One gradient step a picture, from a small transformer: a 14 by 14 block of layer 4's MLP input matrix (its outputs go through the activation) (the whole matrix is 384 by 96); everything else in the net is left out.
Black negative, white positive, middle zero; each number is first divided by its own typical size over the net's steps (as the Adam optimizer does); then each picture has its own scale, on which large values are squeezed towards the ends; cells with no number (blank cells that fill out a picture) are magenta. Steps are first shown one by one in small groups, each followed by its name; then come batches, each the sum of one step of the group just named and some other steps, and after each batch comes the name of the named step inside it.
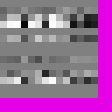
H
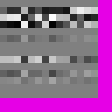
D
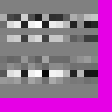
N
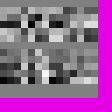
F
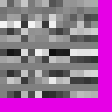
H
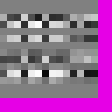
N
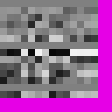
F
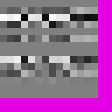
D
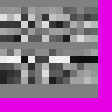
F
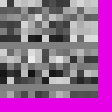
D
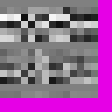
F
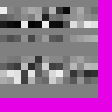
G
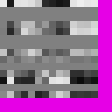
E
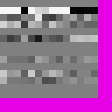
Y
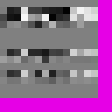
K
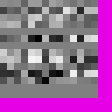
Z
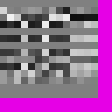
G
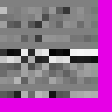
G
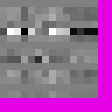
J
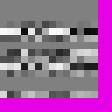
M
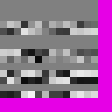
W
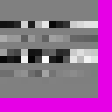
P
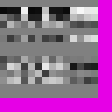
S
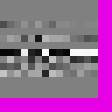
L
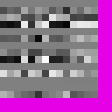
P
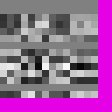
W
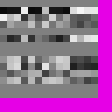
S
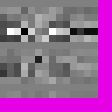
J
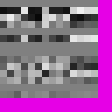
S
